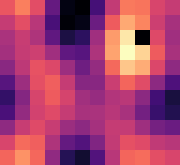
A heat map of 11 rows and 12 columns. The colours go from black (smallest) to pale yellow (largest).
Ninth with the highest average: top right. Lone odd cells: 1, lower than its neighbours. Slope: none. Average level on the scale: 50%. Odd rows or columns: none.
